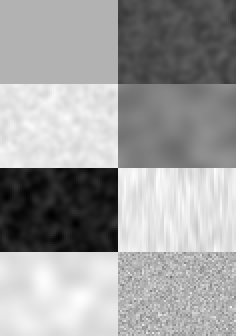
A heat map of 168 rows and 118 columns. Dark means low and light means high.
The table splits into 4 rows of 2 panels. Panel 1,1: high, flat. Panel 1,2: low, blotchy, faint in contrast. Panel 2,1: very high, blotchy, faint in contrast. Panel 2,2: middling, smooth, faint in contrast. Panel 3,1: very low, blotchy, faint in contrast. Panel 3,2: very high, streaked downward, faint in contrast. Panel 4,1: very high, smooth, faint in contrast. Panel 4,2: high, fine-grained.
